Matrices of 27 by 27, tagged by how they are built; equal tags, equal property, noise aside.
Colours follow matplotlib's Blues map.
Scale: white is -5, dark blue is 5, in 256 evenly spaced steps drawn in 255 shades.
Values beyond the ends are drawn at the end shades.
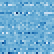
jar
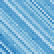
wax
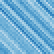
wax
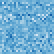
jar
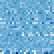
jar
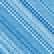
wax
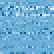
jar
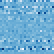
jar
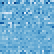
jar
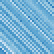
wax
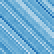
wax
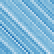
wax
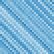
wax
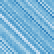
wax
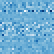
jar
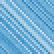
wax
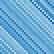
wax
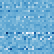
jar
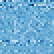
jar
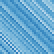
wax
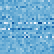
jar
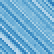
wax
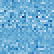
jar
